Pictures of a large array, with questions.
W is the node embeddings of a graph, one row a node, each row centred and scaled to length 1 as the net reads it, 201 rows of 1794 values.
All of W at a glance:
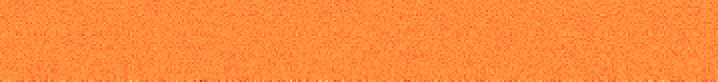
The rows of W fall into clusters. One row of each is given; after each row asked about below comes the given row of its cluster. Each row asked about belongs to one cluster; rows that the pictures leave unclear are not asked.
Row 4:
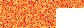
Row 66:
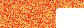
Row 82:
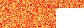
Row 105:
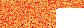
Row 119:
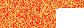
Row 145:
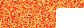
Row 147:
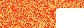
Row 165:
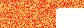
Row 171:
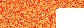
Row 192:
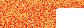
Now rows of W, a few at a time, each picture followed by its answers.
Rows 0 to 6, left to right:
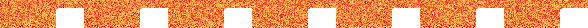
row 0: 105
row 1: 145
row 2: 147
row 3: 66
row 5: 145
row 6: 147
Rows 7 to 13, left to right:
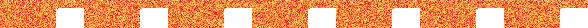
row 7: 119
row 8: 82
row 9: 147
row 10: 165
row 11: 4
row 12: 171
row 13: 145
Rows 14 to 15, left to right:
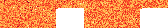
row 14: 66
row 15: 165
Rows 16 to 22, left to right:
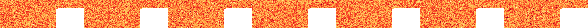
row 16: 105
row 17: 4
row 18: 105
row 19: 192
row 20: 145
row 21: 147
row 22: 82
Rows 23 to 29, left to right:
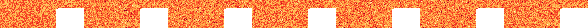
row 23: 119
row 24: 147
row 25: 4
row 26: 4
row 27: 105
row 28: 171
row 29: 147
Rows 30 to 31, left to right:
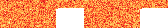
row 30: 165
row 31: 105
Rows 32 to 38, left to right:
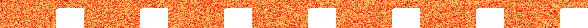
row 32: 171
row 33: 4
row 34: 82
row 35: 105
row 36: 192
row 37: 192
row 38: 147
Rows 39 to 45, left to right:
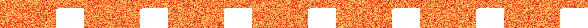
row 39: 192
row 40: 66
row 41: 82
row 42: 165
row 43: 82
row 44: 171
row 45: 4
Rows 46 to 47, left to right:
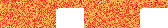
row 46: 165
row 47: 192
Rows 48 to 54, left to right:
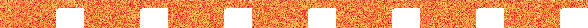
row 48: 119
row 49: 66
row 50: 145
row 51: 147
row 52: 171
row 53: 165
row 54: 165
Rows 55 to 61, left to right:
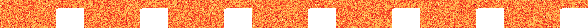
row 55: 4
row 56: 119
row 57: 119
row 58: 4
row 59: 147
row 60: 165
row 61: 105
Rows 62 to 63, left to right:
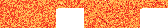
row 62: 145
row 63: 192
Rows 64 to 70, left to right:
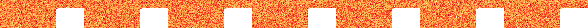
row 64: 171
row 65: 171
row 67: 192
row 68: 147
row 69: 119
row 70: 192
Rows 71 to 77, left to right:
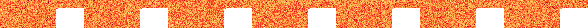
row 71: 171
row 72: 119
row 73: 165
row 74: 192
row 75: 192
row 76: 147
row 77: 82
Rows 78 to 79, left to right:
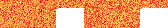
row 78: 165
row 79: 145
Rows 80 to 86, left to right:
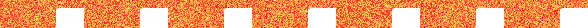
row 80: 145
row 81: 4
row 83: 145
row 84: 147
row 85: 145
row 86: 147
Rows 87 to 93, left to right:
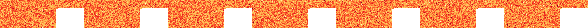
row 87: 147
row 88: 145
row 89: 145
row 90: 192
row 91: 105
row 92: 119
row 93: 4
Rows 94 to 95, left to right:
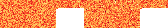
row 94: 4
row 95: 171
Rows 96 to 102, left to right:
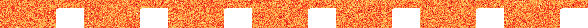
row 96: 147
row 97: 145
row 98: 82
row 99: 165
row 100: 192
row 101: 4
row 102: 192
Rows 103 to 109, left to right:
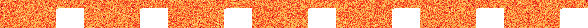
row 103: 145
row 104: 82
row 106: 147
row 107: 165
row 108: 4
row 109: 4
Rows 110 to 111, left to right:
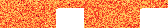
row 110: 192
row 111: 145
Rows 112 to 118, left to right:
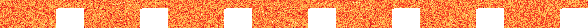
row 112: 147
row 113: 119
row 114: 171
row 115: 147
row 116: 165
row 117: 105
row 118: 119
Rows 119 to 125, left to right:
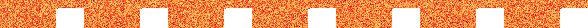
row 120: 119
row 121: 145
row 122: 171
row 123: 147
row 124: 119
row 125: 66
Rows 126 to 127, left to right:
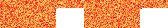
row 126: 145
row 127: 165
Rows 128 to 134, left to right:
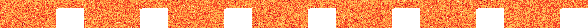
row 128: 192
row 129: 165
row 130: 66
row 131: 105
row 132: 192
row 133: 66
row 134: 82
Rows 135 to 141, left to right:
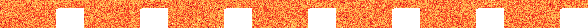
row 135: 192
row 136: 192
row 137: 105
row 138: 147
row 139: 165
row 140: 119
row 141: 66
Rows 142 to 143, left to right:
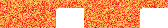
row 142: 192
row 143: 4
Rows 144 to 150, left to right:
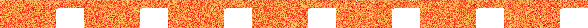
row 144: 192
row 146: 119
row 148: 165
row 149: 165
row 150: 82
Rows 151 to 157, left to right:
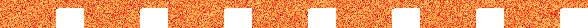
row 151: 171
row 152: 66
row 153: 145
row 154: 119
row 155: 171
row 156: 119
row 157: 147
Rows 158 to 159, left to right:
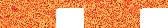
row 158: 147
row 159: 165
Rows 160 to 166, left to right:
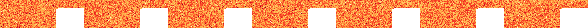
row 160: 4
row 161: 145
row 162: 119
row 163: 66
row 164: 119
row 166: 192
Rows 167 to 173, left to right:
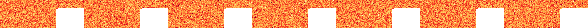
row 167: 171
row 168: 119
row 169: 66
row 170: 82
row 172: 66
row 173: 82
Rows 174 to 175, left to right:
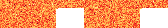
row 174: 119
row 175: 82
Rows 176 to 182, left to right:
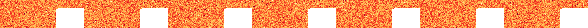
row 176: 145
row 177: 82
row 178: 147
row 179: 119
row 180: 119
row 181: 145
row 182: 4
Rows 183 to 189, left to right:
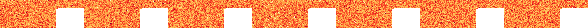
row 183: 105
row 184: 82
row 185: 82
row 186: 192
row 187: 66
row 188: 171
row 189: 4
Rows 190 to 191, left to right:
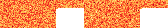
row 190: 66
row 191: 192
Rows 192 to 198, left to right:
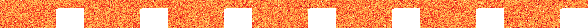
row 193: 82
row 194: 145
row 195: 82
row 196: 171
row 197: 145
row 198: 105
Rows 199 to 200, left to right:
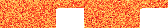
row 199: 192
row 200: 145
